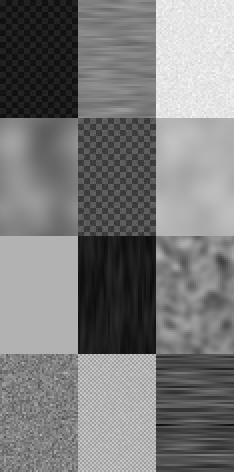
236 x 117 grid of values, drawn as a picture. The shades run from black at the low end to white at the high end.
The table splits into 4 rows of 3 panels. Panel 1,1: very low, checkered, faint in contrast. Panel 1,2: middling, streaked across, faint in contrast. Panel 1,3: very high, fine-grained, faint in contrast. Panel 2,1: middling, smooth. Panel 2,2: low, checkered. Panel 2,3: high, smooth, faint in contrast. Panel 3,1: high, flat. Panel 3,2: very low, streaked downward, faint in contrast. Panel 3,3: middling, blotchy. Panel 4,1: middling, fine-grained. Panel 4,2: high, checkered. Panel 4,3: low, streaked across.
